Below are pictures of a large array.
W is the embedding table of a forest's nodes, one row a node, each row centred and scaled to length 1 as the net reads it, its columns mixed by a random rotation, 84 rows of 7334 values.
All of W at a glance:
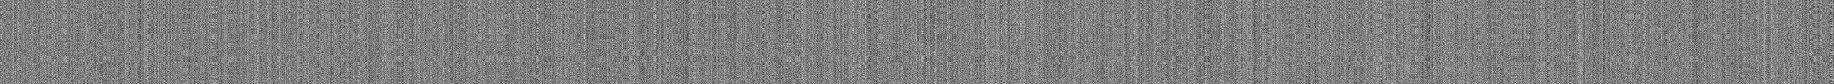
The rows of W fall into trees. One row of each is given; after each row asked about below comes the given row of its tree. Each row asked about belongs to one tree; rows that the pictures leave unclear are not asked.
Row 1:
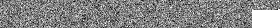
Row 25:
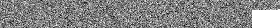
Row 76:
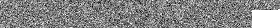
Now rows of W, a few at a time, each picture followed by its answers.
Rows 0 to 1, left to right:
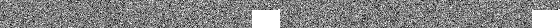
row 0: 76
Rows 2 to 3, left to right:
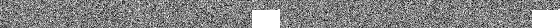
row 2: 1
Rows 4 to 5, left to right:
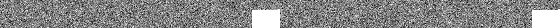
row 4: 25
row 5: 1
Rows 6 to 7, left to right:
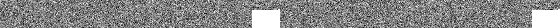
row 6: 76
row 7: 76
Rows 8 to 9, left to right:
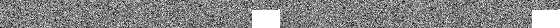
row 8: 1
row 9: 1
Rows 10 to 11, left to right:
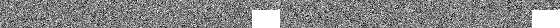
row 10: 25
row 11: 76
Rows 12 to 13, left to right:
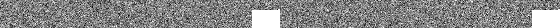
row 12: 76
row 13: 76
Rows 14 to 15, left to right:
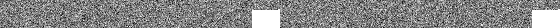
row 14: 1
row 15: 1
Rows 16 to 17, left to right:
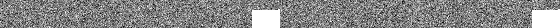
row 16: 1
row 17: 1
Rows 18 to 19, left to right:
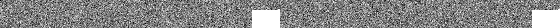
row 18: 1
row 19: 76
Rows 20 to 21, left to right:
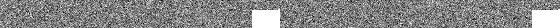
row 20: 76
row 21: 76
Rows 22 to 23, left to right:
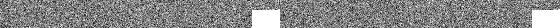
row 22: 1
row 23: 76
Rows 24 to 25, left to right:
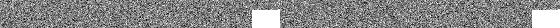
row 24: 25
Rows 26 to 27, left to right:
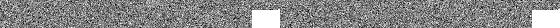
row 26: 76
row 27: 76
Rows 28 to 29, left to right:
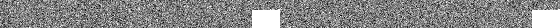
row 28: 1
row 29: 25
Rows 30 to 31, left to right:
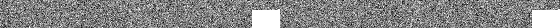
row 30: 1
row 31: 1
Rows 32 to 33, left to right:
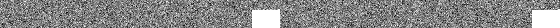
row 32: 25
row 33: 1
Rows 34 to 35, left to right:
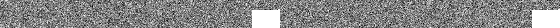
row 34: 76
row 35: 76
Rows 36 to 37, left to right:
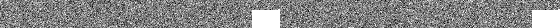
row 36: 76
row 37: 76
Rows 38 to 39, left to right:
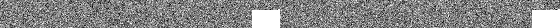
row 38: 76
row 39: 1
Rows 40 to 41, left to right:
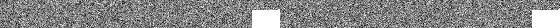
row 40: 1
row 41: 76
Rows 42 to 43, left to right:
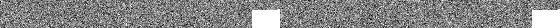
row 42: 25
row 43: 1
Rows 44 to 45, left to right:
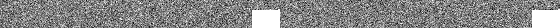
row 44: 1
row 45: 76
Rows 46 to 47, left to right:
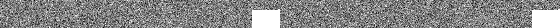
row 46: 1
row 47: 76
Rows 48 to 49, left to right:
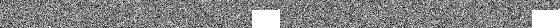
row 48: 1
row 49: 76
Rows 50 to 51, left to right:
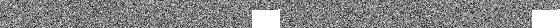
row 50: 76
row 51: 25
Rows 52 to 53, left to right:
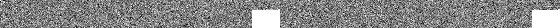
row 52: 25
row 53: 76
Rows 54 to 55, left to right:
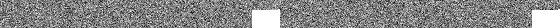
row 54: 25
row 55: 76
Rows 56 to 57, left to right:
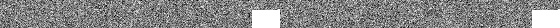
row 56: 1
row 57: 1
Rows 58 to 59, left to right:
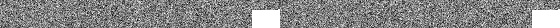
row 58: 1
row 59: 1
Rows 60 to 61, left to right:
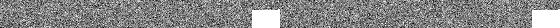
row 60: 1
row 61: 1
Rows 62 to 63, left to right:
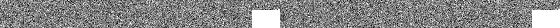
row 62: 76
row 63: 76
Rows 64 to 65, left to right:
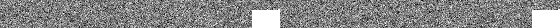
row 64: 76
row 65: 1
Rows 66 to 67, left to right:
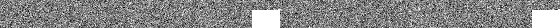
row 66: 76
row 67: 1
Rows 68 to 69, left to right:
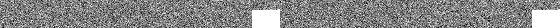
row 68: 25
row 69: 25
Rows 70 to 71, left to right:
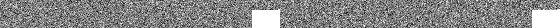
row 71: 25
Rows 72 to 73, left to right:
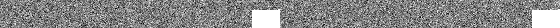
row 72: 76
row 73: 25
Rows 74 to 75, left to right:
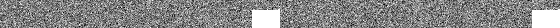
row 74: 76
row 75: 1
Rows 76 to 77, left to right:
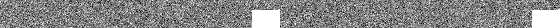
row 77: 76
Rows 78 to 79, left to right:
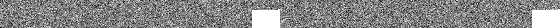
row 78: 1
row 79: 25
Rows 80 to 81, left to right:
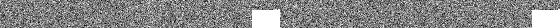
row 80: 76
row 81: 76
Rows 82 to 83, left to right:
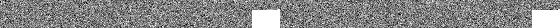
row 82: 25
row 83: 76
